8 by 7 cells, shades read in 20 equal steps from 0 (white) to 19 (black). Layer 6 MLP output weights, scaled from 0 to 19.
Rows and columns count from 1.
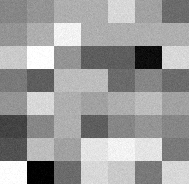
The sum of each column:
66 62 50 53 52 65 60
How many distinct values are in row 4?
5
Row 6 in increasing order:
6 8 9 9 9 12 14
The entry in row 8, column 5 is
4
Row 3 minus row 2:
-4 -6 7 6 6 12 -3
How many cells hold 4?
2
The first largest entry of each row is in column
7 1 6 2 1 1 1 2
